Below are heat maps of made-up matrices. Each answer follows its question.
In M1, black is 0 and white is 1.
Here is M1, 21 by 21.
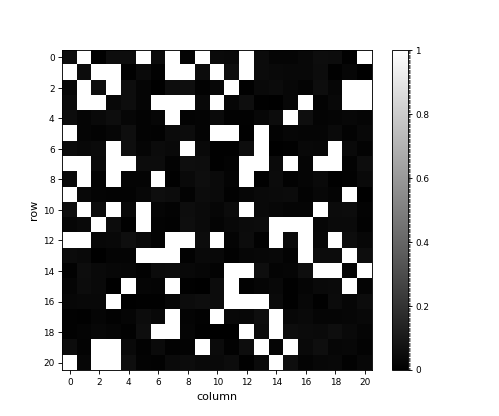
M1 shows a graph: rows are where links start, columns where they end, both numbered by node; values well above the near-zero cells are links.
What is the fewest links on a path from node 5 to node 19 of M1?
2
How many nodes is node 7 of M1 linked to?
9
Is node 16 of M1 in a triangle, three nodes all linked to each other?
no
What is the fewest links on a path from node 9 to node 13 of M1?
2
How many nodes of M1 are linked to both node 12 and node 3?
5
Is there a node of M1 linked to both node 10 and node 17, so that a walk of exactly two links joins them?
no
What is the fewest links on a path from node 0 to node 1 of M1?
1
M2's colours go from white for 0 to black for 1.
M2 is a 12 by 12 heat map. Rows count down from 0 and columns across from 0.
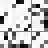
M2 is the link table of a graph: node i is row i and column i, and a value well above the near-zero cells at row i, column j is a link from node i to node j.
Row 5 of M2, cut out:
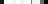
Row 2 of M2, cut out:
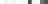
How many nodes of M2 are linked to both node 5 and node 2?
2
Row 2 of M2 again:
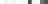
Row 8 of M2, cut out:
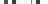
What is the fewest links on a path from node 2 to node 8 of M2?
3
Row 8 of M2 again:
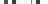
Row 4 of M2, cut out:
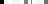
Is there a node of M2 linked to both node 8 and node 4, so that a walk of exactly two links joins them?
no
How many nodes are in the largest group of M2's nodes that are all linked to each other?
4
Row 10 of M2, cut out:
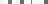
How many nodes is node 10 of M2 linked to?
3
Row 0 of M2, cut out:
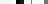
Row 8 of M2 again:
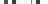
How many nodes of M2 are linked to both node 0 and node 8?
0
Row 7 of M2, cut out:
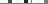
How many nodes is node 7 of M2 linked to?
3
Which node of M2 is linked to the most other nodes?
node 11
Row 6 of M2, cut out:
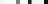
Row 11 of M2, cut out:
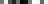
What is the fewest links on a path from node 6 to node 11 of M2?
1
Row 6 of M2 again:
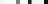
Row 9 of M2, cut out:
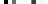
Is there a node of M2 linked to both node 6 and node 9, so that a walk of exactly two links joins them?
no
